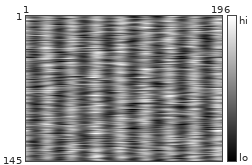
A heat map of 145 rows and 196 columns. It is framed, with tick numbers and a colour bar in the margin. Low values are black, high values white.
No overall slope runs across the table. Stripes running up and down repeat 8 times from left to right. On average the colour sits 50% of the way up the scale. The values follow a bell shape.
